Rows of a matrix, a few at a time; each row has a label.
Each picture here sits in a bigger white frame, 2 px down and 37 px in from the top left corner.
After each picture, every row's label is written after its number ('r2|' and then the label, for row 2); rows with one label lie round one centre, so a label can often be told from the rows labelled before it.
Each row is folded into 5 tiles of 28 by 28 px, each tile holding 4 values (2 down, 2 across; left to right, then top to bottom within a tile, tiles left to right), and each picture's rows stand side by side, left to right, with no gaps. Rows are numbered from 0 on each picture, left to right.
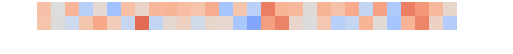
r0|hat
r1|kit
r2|kit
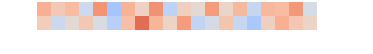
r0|kit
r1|kit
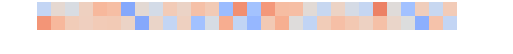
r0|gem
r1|kit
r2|gem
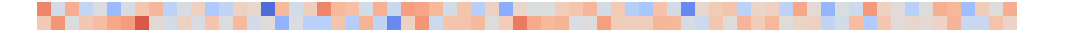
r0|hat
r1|gem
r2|kit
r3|hat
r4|gem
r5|gem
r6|gem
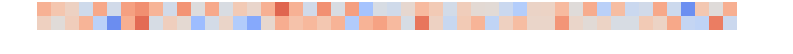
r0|kit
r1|kit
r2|hat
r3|hat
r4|gem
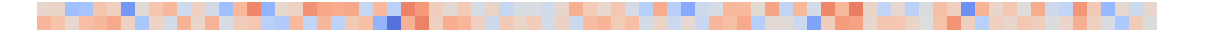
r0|gem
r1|gem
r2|kit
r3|hat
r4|gem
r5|kit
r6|gem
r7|gem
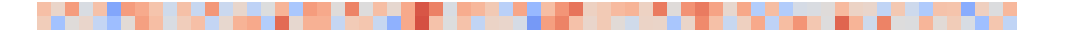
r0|kit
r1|hat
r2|kit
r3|kit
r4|kit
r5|hat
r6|gem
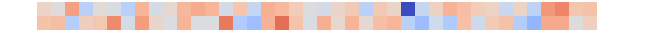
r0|hat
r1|kit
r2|gem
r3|kit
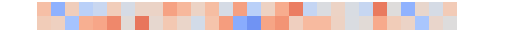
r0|hat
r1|kit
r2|gem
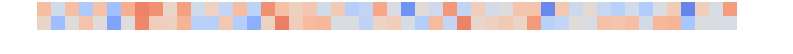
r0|kit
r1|kit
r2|gem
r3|gem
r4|gem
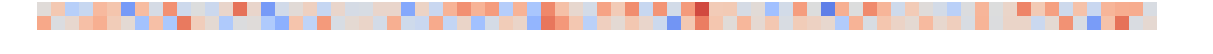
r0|gem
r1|gem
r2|gem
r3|kit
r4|kit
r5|gem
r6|hat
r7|kit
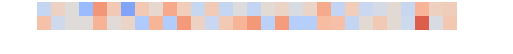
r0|gem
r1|hat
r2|hat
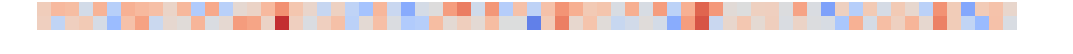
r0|kit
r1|hat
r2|gem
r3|kit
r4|kit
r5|gem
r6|gem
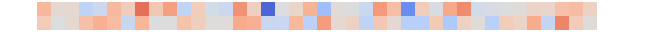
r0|hat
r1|gem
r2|gem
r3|hat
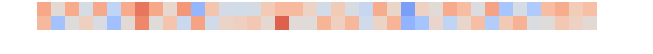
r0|kit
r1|hat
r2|gem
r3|hat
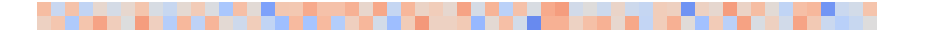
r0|hat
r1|gem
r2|kit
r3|kit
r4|gem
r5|gem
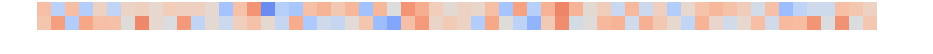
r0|hat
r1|gem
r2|kit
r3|kit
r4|hat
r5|hat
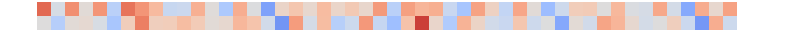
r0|kit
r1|gem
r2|kit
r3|gem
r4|gem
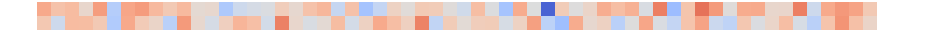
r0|kit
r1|hat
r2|hat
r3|gem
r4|kit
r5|kit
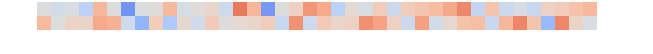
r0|gem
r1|gem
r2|hat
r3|hat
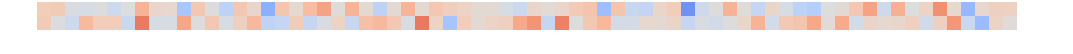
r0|hat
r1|gem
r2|hat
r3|hat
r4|gem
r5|hat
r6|gem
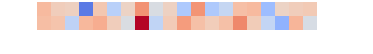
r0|hat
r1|gem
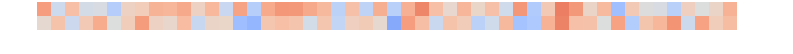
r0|hat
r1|kit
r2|kit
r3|kit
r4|hat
